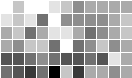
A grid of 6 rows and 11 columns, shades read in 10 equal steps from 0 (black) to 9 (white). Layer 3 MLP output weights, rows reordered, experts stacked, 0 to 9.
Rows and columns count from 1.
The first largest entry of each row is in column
1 5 5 6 10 6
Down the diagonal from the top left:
9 7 4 7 4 7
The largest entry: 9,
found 5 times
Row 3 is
6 7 4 6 8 8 6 4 5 6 7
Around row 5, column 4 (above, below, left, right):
7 4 4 4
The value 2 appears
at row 6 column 3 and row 6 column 7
